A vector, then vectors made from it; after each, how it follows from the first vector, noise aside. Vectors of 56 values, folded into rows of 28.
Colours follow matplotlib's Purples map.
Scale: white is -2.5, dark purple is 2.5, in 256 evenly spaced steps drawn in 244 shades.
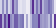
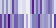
copied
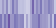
shrunk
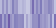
shrunk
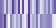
sign-scrambled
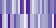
sign-scrambled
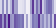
copied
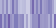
shrunk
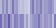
shrunk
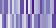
sign-scrambled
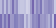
shrunk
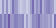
shrunk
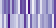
sign-scrambled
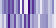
sign-scrambled
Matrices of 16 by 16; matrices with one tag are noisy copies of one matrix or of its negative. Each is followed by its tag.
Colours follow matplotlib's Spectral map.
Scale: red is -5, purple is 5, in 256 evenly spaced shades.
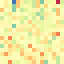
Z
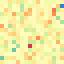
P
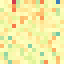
Z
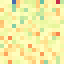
Z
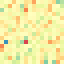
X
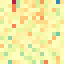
Z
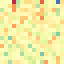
Z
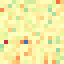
X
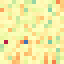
X
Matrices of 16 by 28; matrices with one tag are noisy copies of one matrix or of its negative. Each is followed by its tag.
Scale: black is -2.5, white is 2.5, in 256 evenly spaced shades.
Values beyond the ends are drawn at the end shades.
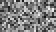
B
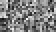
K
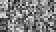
K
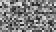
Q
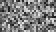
B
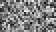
B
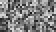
K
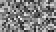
B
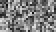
K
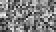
K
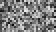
B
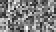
K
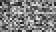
Q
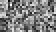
K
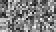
K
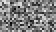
Q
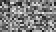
Q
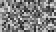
B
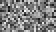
B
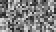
K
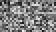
Q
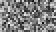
B
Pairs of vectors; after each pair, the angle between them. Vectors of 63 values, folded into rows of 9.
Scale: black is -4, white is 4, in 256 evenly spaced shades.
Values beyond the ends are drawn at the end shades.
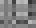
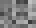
nearly opposite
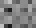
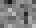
partly opposed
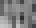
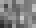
nearly opposite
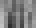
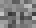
partly aligned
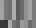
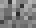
partly aligned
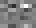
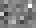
orthogonal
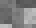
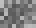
orthogonal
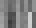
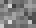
orthogonal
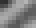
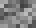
partly opposed
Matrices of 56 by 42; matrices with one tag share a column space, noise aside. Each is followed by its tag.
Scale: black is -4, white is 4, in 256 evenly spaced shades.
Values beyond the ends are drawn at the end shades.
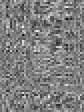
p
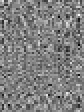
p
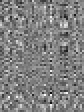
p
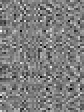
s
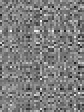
s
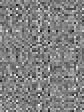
s
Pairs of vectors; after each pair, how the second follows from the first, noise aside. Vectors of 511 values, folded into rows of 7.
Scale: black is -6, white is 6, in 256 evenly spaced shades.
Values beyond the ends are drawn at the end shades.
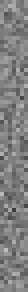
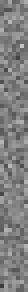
shuffled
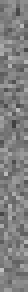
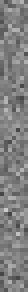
shuffled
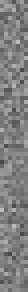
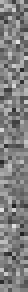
scaled up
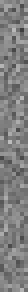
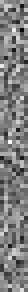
scaled up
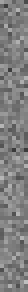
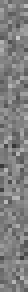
shuffled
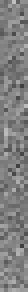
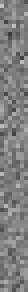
shuffled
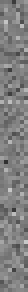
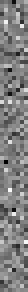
scaled up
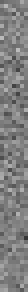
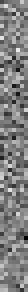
scaled up
